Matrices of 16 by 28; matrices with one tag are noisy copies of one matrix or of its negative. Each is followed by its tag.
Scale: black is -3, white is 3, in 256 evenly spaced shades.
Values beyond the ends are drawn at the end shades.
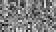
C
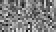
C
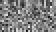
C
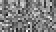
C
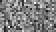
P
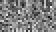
C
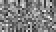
C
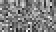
C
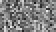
P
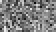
P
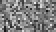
P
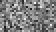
P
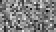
P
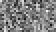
P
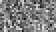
P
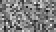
P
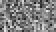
P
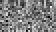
C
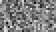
P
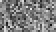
P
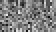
C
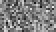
P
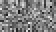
C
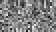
C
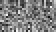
C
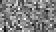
P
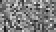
P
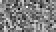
P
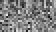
C
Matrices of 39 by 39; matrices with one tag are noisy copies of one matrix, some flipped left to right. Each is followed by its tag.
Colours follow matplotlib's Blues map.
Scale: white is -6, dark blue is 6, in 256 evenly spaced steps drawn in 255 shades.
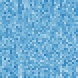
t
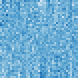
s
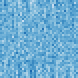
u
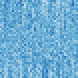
u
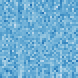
t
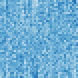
s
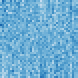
s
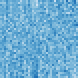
s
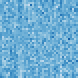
t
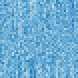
u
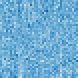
t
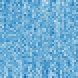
u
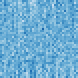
u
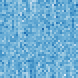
u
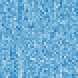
t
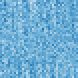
u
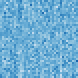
t
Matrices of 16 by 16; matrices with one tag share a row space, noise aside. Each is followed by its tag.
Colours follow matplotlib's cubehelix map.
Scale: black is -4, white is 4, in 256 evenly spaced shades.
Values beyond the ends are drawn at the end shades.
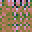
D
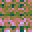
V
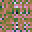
D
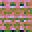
V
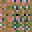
D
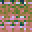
V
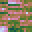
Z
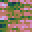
Z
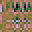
D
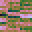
Z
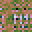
D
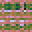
V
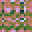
V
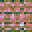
V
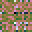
D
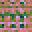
V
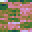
Z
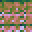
V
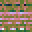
V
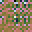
D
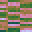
Z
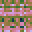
V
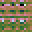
V
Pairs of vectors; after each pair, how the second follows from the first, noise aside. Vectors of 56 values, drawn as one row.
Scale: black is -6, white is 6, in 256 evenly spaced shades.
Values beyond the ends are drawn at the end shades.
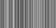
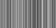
reversed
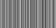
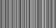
negated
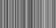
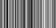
scaled up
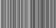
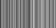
negated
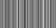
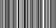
scaled up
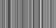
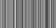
reversed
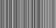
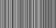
negated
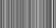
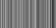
sign-scrambled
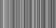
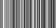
scaled up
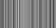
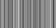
sign-scrambled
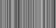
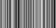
scaled up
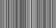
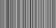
sign-scrambled
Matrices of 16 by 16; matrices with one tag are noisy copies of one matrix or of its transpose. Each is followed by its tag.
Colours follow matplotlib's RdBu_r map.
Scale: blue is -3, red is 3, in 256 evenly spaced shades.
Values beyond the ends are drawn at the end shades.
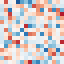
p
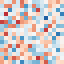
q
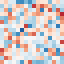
p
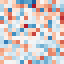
p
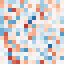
p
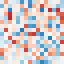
p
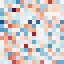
p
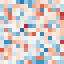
p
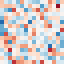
p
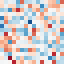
p
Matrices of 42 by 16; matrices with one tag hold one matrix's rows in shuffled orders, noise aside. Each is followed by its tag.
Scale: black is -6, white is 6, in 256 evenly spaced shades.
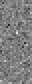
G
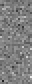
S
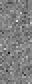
G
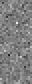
G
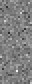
G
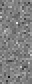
G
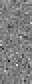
G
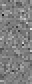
S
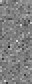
G
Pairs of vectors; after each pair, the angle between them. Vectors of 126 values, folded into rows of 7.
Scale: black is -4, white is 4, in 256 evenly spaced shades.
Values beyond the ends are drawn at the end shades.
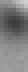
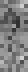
partly aligned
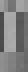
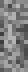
partly aligned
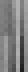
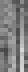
nearly opposite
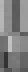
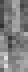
nearly opposite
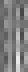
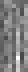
nearly parallel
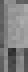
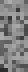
orthogonal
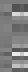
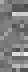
nearly parallel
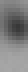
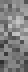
partly opposed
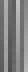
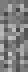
partly opposed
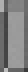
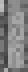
nearly parallel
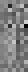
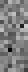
partly opposed
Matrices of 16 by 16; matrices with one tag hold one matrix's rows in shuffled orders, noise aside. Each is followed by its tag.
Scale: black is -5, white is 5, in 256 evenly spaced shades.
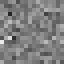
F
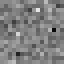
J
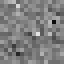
J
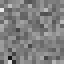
F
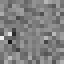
F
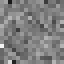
F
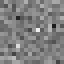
J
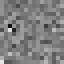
F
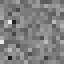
F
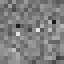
J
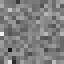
F
